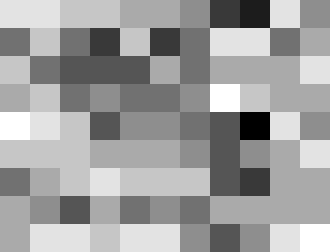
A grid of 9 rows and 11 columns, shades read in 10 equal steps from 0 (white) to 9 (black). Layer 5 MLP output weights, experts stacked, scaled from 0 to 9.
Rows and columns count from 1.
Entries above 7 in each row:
1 0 0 0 1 0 0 0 0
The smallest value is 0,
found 3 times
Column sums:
24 21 31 34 31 32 38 38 41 23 22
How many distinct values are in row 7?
6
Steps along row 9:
down same up down same up up down down down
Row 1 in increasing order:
1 1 1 2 2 3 3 4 4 7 8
